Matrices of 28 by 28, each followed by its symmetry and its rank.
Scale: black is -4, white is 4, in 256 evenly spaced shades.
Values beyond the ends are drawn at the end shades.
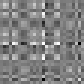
symmetric, rank two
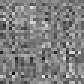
neither, rank five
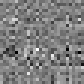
neither, rank five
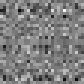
neither, rank three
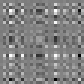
symmetric, rank two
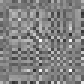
symmetric, rank three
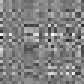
neither, rank three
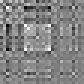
symmetric, rank three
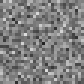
neither, full rank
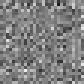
neither, rank five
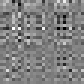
neither, rank three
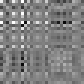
symmetric, rank two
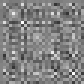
symmetric, rank three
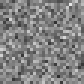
neither, full rank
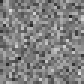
neither, full rank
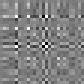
symmetric, rank two
